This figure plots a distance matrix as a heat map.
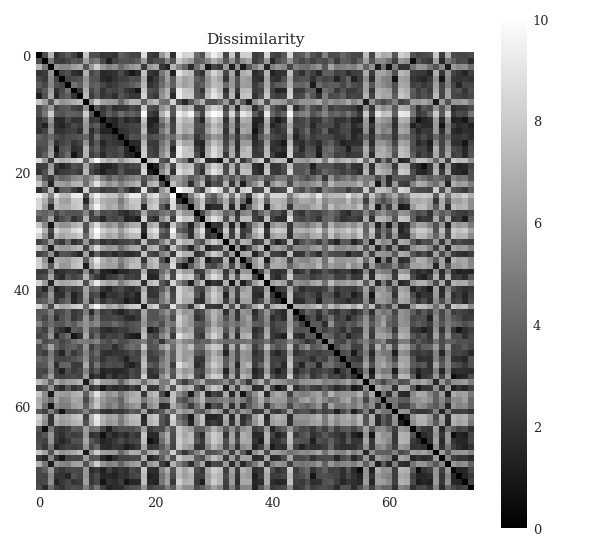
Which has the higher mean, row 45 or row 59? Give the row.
59
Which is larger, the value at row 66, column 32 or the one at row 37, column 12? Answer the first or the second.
the first
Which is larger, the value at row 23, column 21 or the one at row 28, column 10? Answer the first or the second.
the first
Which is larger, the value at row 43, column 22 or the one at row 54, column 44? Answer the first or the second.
the first
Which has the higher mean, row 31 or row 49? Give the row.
31
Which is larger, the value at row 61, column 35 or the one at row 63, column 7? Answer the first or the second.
the second
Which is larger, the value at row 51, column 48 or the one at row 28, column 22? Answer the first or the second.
the second
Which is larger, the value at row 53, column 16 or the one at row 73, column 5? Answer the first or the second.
the second
